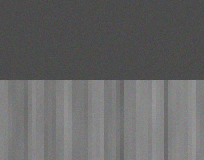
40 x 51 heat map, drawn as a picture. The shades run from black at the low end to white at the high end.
The table splits into 2 rows of 1 panel. Panel 1,1: low, flat. Panel 2,1: middling, streaked downward, faint in contrast.
